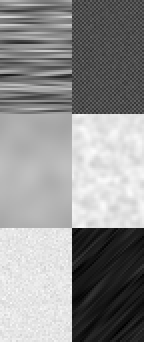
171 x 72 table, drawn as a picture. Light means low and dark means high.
It is made of 3 by 2 panels. Panel 1,1: middling, streaked across, strong in contrast. Panel 1,2: high, checkered. Panel 2,1: low, smooth, faint in contrast. Panel 2,2: very low, blotchy, faint in contrast. Panel 3,1: very low, fine-grained, faint in contrast. Panel 3,2: very high, slanting up to the right, faint in contrast.
